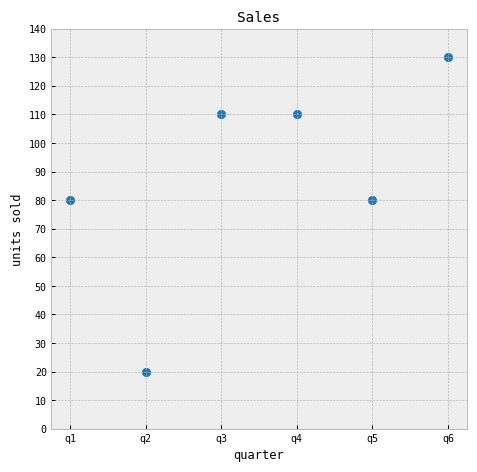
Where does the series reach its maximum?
q6
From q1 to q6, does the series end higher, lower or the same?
higher
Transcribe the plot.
Title: Sales
x-axis: quarter, ticks q1 q2 q3 q4 q5 q6
y-axis: units sold, ticks 0 10 20 30 40 50 60 70 80 90 100 110 120 130 140
Values:
80 20 110 110 80 130
